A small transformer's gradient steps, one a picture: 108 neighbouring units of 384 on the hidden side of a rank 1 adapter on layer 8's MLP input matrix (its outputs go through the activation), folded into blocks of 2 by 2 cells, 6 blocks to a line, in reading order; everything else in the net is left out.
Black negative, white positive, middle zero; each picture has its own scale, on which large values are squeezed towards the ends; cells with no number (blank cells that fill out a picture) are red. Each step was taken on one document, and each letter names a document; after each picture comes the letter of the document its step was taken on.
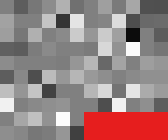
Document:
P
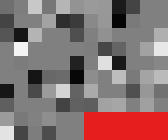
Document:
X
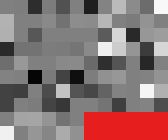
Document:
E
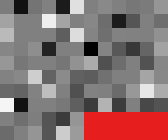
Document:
P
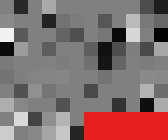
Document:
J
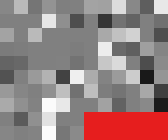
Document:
E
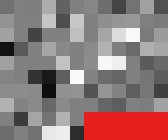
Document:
E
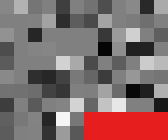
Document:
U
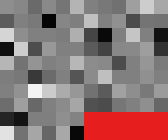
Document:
P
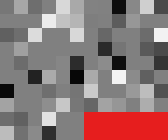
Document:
X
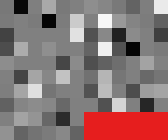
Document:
J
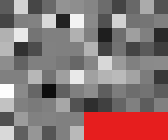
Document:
X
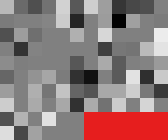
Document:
X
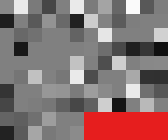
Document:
X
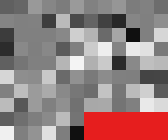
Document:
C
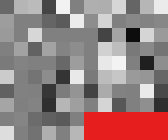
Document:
E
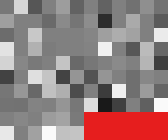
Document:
U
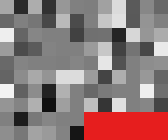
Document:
E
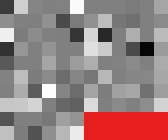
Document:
C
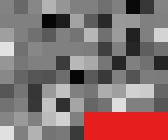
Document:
C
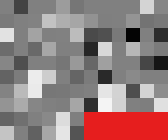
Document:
U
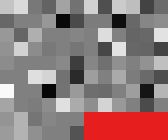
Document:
X
